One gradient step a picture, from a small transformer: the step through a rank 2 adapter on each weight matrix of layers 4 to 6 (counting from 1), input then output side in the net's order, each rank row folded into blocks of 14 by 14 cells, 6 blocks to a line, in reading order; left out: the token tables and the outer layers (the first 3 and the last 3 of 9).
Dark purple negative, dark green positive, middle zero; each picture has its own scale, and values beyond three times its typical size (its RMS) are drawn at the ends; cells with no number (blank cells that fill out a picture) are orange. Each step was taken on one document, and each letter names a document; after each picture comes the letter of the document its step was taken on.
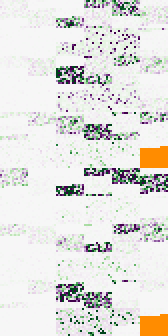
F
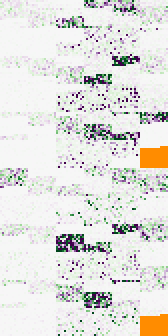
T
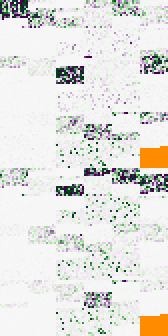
F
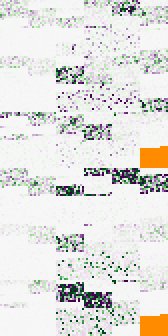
F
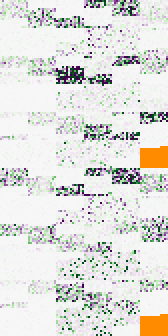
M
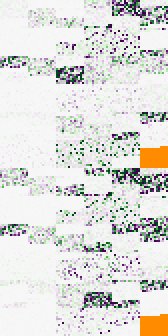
F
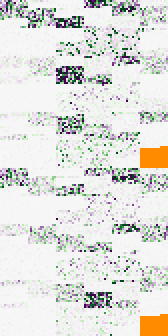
M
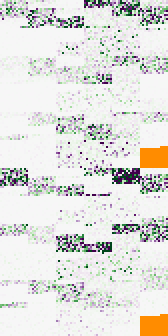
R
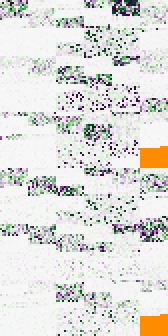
T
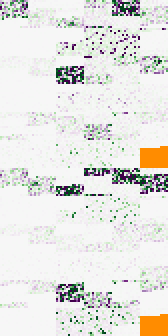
F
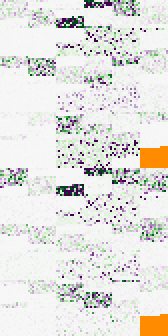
T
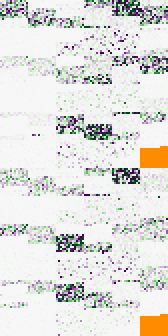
R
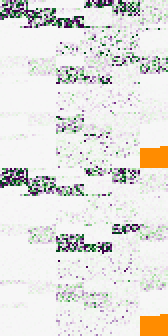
R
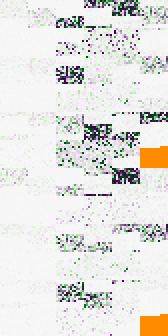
M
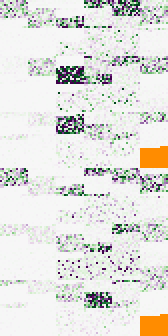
R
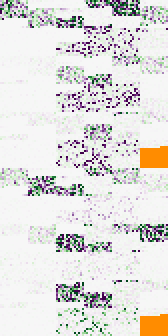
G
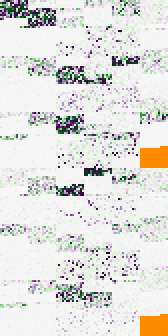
T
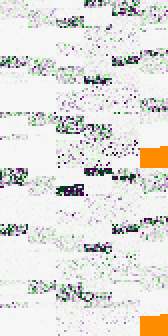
T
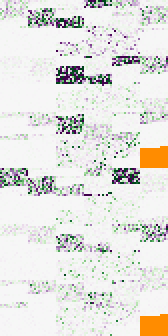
M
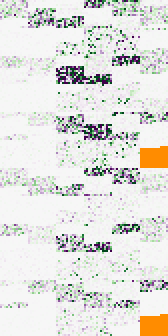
M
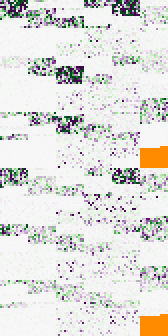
T
